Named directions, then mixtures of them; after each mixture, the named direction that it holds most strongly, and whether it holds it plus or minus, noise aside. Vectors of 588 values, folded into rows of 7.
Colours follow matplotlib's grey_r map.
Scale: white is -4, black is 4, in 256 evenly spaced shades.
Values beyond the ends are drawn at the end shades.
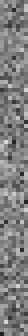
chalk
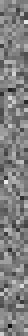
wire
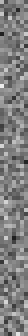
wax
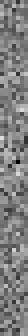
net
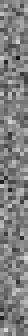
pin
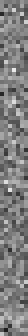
wire, plus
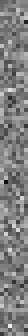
wire, minus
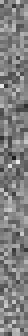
net, minus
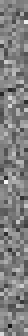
wire, plus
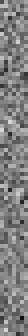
pin, plus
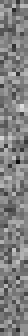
net, plus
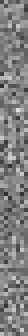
chalk, minus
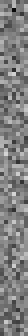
net, plus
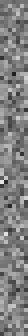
pin, minus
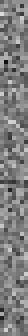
pin, plus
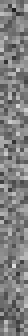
pin, plus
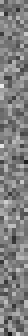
wax, plus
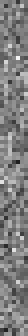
pin, minus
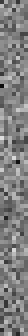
net, plus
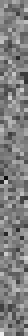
pin, plus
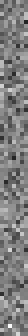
wire, minus
